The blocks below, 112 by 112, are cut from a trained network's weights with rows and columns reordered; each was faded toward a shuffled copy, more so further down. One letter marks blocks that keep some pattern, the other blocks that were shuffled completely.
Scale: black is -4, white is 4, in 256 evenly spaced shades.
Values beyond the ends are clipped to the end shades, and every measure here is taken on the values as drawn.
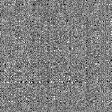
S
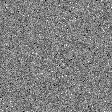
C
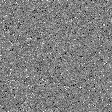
C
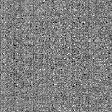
S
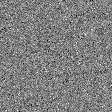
C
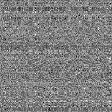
S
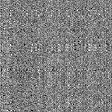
S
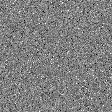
C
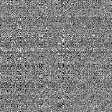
S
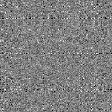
S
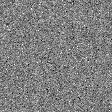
C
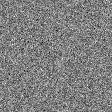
C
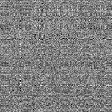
S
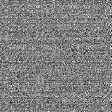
S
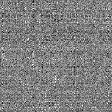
S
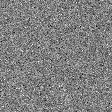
C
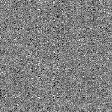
S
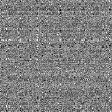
S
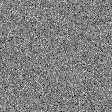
C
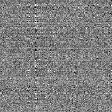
S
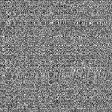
S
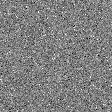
C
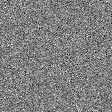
C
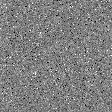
C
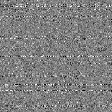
S
